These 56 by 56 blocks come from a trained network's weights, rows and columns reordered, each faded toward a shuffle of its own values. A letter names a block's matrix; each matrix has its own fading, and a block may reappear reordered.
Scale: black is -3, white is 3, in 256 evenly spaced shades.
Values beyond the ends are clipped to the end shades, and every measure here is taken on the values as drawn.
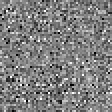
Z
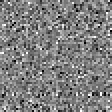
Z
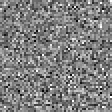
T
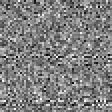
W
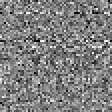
W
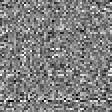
W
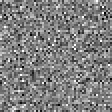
T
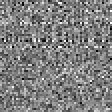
W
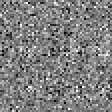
Z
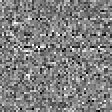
W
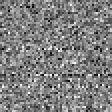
W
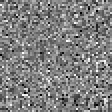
T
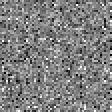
T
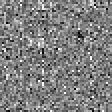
T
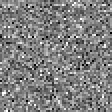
Z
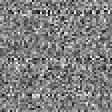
W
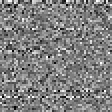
W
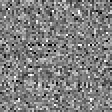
Z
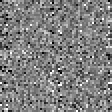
T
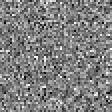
T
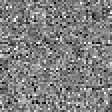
Z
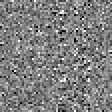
T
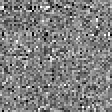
Z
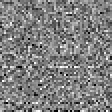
W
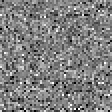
Z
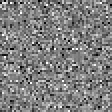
Z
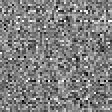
W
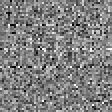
W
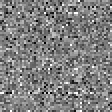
Z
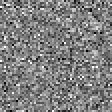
T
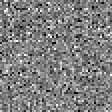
Z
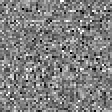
Z
